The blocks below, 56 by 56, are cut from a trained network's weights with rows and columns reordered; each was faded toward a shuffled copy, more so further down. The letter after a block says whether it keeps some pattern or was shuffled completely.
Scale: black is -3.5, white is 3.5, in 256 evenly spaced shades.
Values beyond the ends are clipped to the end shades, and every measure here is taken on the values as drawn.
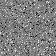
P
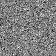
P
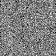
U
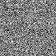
U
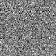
U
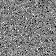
P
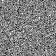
P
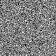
P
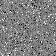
P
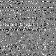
U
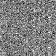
U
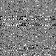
U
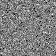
P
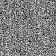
U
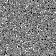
P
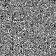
P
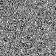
U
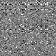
U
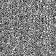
U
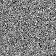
P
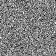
P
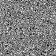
U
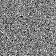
P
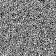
P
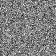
P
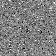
P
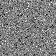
P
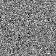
U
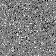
P
